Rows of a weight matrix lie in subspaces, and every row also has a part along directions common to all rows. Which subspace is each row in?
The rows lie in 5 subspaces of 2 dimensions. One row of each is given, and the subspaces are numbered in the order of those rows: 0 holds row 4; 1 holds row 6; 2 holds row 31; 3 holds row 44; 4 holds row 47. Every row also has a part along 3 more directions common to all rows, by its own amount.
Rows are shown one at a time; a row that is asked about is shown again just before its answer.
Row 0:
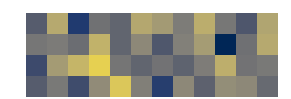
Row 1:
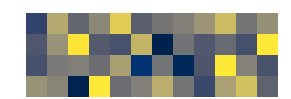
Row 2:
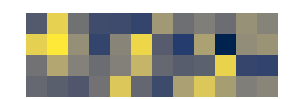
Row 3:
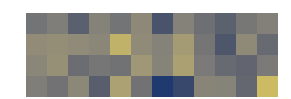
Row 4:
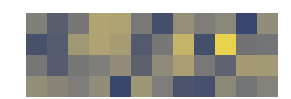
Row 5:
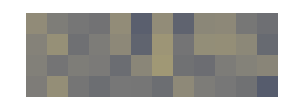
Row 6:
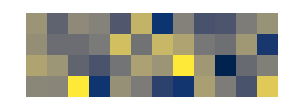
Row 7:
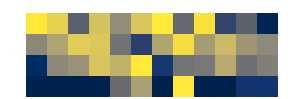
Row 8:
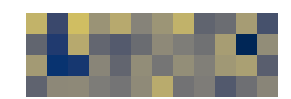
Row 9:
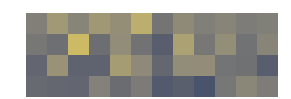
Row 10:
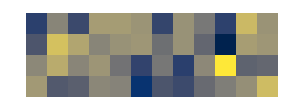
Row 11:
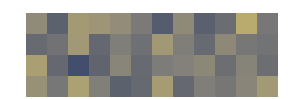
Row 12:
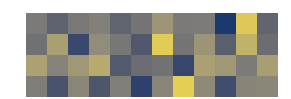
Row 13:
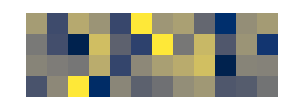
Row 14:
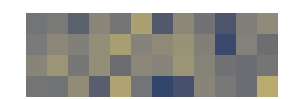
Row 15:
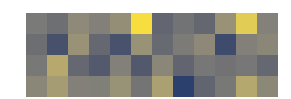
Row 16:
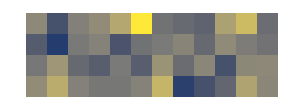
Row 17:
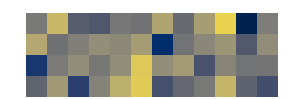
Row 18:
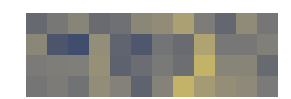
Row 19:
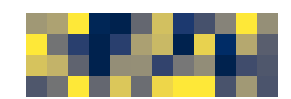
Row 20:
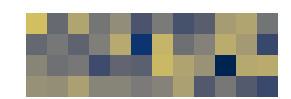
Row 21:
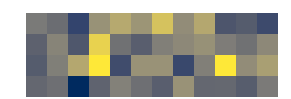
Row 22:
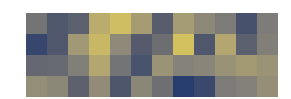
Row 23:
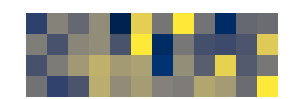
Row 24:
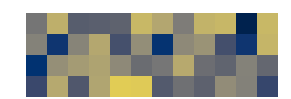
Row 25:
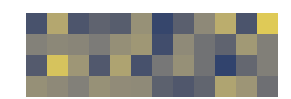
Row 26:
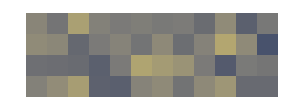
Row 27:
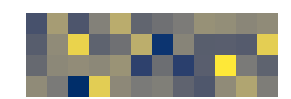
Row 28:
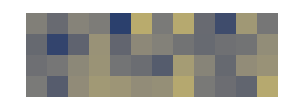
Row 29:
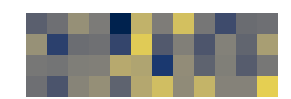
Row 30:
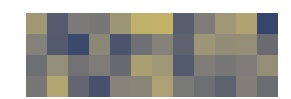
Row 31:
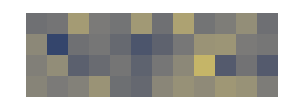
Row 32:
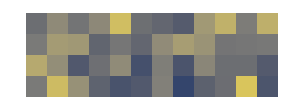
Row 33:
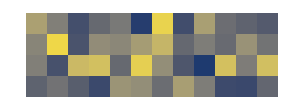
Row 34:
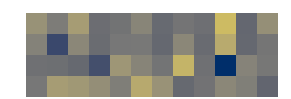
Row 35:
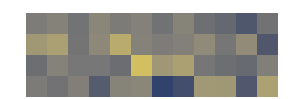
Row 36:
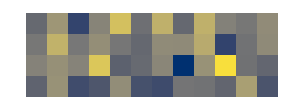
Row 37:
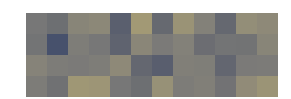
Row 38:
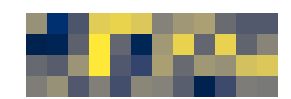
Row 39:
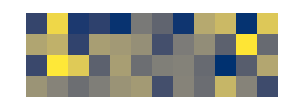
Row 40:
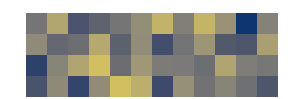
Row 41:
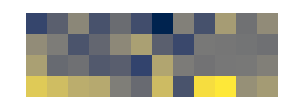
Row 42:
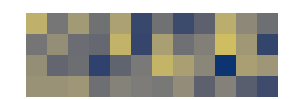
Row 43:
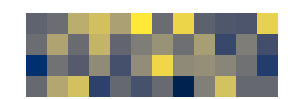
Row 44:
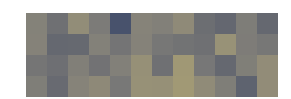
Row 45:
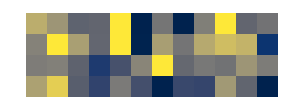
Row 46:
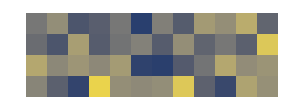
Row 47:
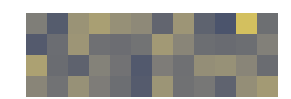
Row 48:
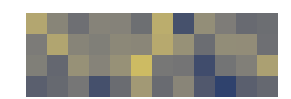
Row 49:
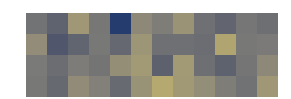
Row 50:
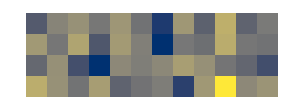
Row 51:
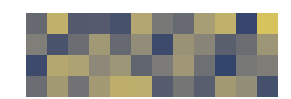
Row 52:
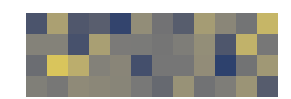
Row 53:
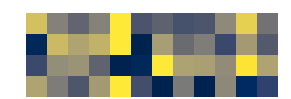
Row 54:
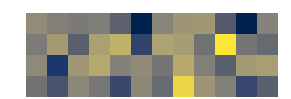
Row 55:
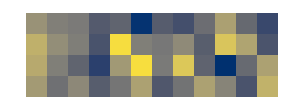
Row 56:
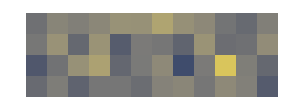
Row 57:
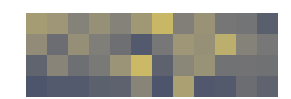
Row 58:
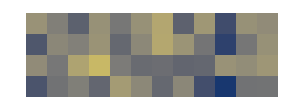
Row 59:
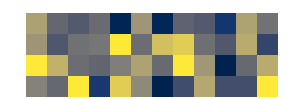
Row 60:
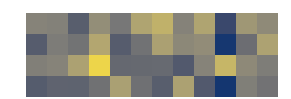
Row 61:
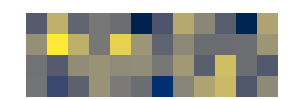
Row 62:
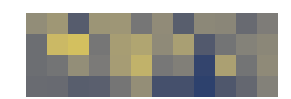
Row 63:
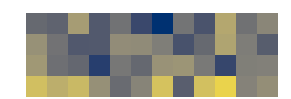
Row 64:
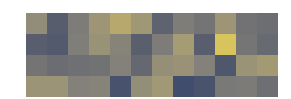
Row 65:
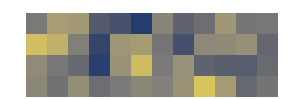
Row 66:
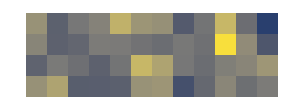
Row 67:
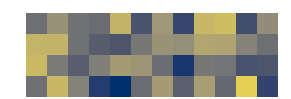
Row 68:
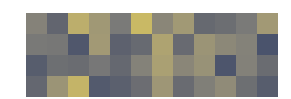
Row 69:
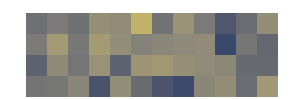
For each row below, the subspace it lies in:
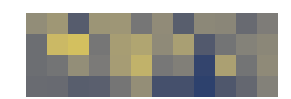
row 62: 2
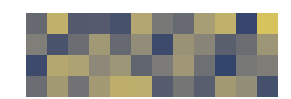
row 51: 4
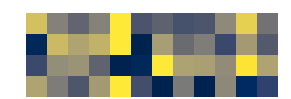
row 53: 3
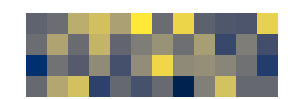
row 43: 1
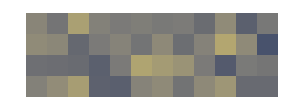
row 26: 1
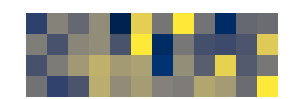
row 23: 3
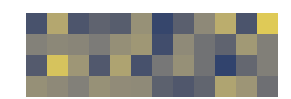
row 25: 4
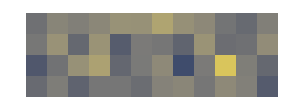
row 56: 1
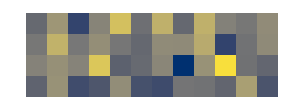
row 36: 3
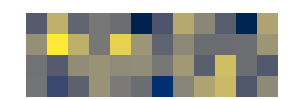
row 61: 0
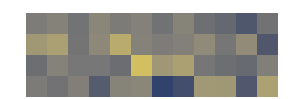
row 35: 1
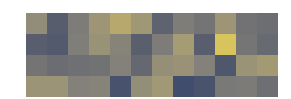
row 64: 0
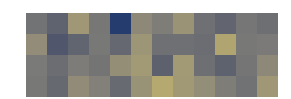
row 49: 3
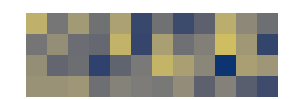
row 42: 3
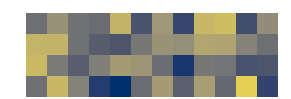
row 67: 3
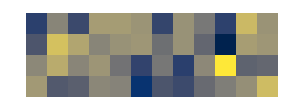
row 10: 4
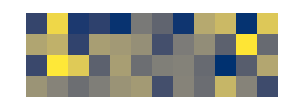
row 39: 4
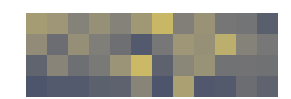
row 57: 2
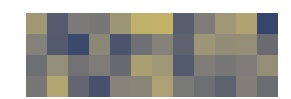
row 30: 0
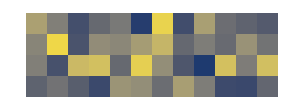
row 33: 2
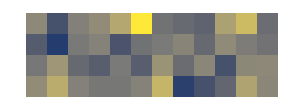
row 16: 0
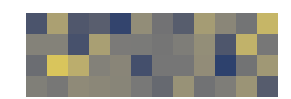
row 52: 4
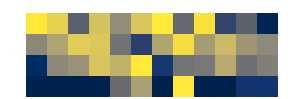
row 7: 2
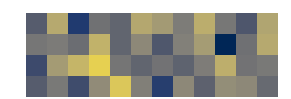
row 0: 4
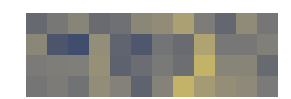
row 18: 2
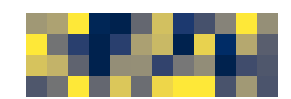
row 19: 0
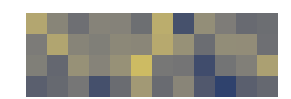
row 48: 2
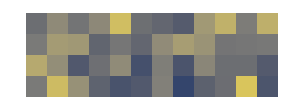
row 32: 3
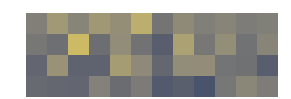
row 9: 2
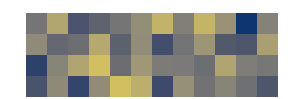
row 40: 4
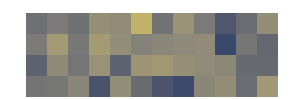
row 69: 1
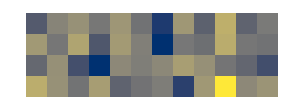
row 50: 2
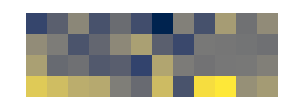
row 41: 2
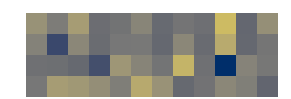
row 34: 4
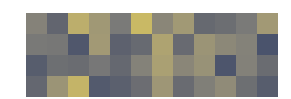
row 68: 1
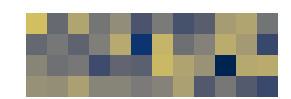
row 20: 3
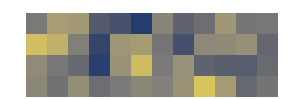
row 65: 0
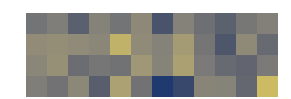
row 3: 1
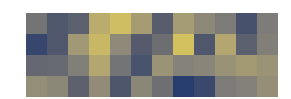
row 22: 0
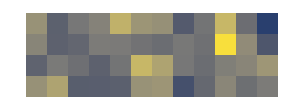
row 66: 0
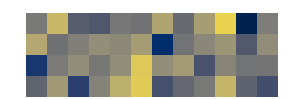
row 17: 4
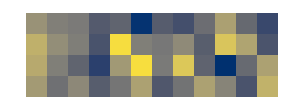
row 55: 1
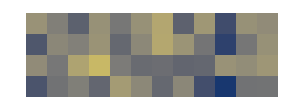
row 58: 2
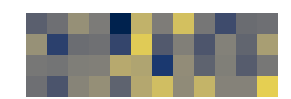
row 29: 3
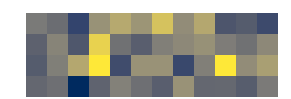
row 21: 0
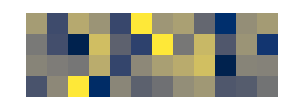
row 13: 1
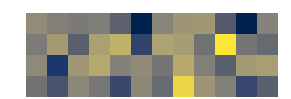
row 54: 0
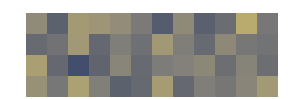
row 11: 4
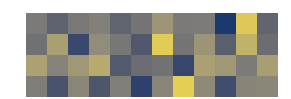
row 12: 4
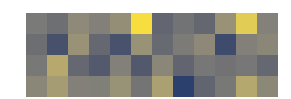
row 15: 0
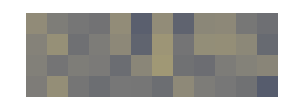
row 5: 3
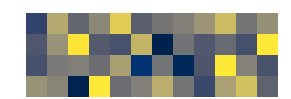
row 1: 1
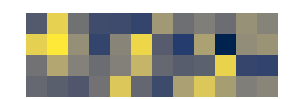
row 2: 0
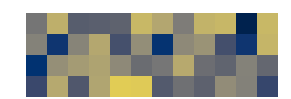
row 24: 4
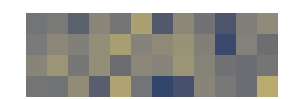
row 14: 1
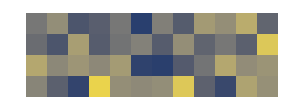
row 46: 1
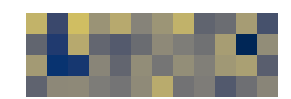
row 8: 4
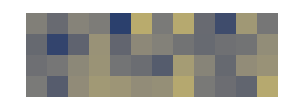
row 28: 3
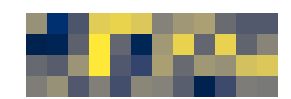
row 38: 0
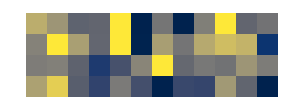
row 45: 3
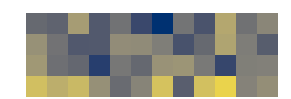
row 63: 2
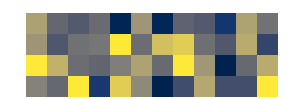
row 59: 1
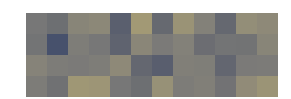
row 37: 3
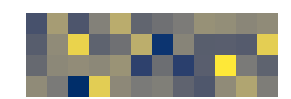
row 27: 1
